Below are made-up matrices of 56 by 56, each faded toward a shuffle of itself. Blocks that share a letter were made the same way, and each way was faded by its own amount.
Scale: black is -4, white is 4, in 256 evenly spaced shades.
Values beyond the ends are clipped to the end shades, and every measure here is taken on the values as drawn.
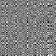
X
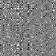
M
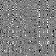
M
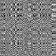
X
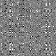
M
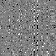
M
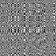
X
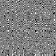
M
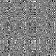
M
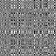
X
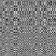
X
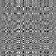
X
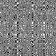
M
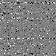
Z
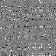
Z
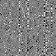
M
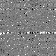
Z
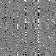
M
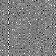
M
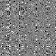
M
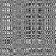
X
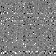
Z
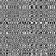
X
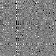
M
